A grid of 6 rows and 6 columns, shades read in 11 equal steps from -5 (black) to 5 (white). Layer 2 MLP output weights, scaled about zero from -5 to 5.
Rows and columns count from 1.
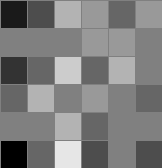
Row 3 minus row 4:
-2 -3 3 -2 2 1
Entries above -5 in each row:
6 6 6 6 6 5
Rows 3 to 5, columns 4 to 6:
-1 2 0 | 1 0 -1 | -1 0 0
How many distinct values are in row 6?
5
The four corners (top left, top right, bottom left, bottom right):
-4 1 -5 -2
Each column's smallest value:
-5 -2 0 -2 -1 -2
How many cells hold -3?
1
